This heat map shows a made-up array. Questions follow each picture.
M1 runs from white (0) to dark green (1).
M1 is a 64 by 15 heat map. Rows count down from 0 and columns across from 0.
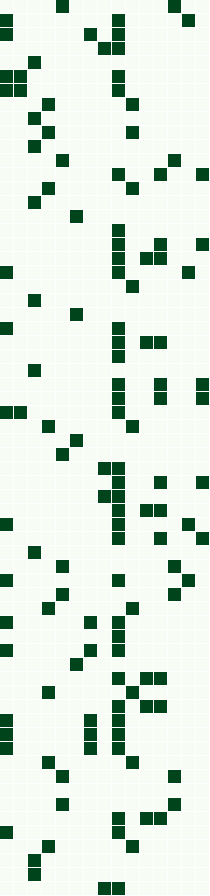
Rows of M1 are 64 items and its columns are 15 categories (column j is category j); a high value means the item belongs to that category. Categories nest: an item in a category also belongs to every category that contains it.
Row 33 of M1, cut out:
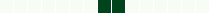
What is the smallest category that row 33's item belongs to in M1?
7
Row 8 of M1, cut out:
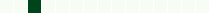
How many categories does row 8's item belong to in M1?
1
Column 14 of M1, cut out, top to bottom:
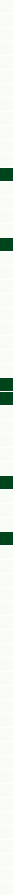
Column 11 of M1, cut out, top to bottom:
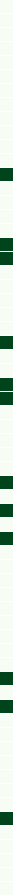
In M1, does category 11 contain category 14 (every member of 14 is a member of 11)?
yes
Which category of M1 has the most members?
8
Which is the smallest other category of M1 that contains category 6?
0
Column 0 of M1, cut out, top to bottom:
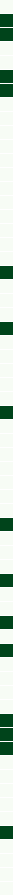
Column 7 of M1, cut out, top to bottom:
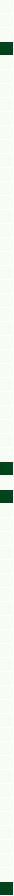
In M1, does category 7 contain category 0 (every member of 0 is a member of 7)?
no
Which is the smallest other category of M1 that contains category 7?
8
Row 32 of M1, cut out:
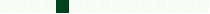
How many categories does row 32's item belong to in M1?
1
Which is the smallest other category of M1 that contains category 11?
8
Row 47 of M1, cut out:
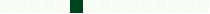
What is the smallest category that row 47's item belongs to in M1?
5
